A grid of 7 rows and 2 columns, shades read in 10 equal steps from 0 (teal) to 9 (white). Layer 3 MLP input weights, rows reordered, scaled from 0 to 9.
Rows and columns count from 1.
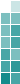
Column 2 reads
7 4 2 2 4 1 2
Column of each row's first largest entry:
1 1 1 1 2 1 2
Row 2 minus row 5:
2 0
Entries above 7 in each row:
1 0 0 0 0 0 0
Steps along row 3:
down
